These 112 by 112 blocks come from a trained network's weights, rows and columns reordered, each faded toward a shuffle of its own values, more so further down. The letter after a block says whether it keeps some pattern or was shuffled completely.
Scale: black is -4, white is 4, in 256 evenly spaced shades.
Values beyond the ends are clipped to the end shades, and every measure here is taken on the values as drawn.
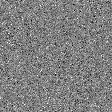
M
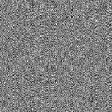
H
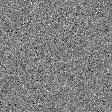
M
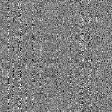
H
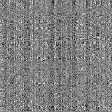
H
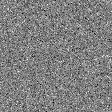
M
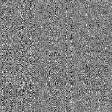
H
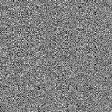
H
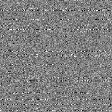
H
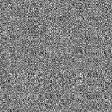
H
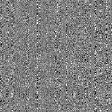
H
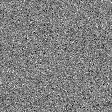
M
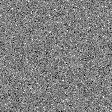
M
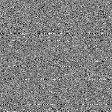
H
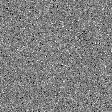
M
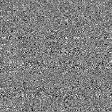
H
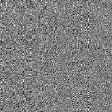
H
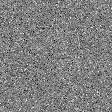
M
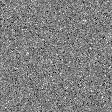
M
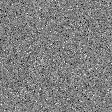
M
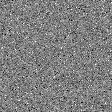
M
